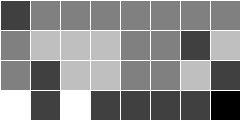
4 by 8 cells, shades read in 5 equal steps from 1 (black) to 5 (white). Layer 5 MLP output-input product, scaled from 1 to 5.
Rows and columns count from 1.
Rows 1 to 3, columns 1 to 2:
2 3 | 3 4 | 3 2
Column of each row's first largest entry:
2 2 3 1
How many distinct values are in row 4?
3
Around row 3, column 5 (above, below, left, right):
3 2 4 3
